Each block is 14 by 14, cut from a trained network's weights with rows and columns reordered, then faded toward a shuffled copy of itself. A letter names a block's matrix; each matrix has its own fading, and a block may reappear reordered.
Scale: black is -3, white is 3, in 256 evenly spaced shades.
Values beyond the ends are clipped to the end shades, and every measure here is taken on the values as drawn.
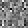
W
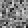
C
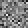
C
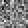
C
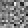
W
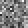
C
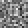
C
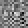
W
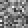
C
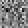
C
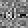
W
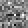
W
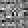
W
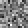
C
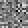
C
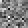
W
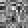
W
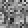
C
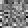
W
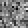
C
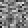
C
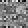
W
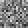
C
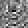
W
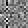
W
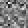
W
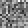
C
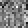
W
